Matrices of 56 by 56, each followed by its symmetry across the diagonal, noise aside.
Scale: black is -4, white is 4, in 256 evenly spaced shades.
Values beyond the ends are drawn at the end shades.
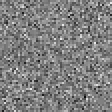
antisymmetric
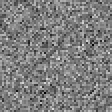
symmetric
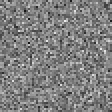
neither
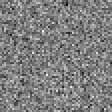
neither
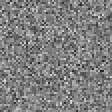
antisymmetric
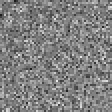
symmetric
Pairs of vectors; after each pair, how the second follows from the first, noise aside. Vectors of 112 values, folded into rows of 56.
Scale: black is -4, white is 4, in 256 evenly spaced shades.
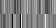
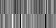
sign-scrambled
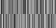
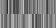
shuffled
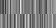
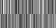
shuffled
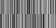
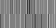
partly zeroed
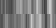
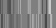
partly zeroed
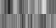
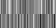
shuffled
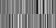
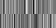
shuffled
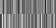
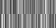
sign-scrambled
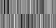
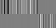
partly zeroed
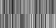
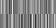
sign-scrambled
